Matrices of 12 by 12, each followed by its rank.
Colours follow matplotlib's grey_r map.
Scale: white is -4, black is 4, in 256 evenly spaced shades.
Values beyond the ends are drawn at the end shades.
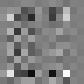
two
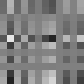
one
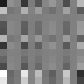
one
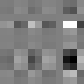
one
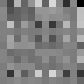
two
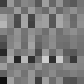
two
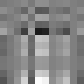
one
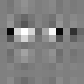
one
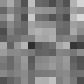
two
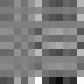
one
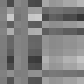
one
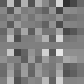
two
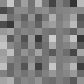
two
